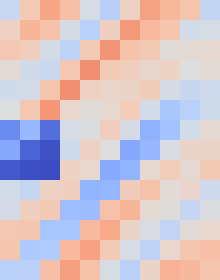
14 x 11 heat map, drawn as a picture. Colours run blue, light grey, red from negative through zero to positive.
In the middle left lies a patch that is lower than the rest. The middle left is the roughest part. The grain runs diagonally up to the right. The ninth with the lowest average is the middle left.
